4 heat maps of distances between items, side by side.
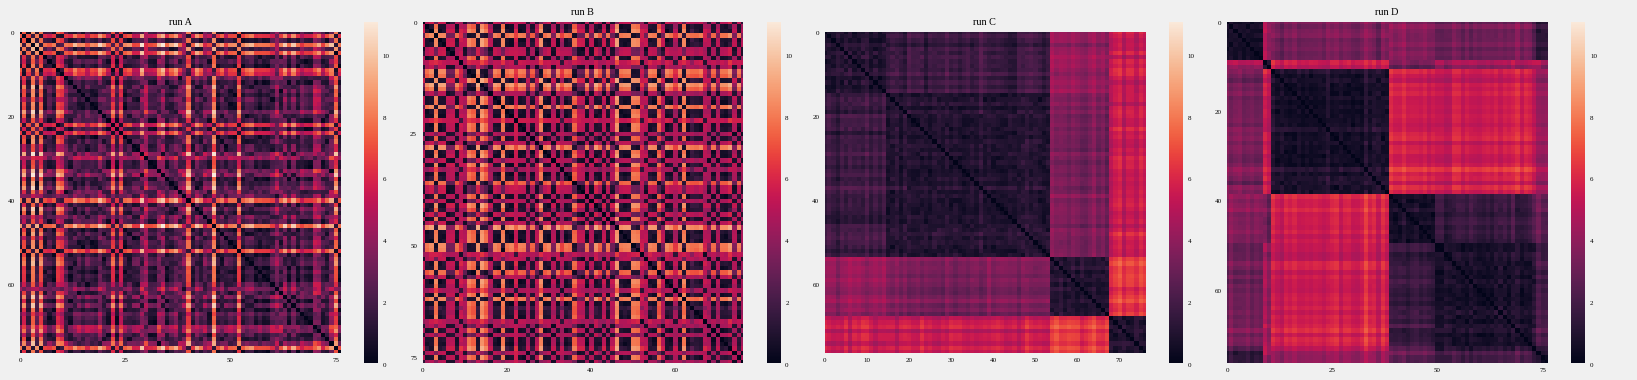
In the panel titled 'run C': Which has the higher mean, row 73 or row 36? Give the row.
73
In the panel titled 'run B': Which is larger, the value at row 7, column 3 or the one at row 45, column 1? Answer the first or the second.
the second
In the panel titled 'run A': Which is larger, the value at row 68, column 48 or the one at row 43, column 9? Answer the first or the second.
the second
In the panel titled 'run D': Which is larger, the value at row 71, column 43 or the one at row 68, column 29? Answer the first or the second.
the second
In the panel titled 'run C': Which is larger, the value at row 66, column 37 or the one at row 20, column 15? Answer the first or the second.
the first
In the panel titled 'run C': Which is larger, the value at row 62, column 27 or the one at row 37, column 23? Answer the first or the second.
the first
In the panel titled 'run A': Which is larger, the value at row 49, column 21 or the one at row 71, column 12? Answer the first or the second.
the second
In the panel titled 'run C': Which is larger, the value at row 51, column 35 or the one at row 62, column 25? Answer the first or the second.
the second
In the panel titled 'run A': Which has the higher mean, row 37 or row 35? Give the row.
37
